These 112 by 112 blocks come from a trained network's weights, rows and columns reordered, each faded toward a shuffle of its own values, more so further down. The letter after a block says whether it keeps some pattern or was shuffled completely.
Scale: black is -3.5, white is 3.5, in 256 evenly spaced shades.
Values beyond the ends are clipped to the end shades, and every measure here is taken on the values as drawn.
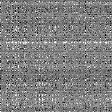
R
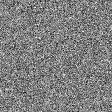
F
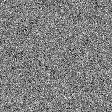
F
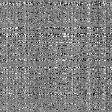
R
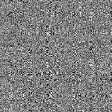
R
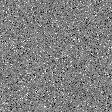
F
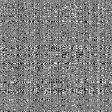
R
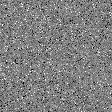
F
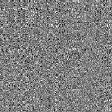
R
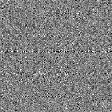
R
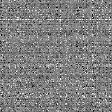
R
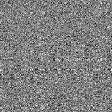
R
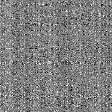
R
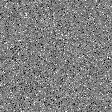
F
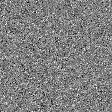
F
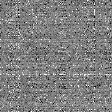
R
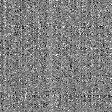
R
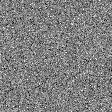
F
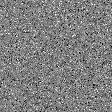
F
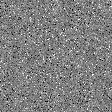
F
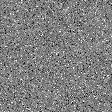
F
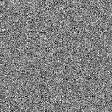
R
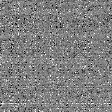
R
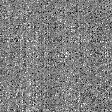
R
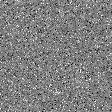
F
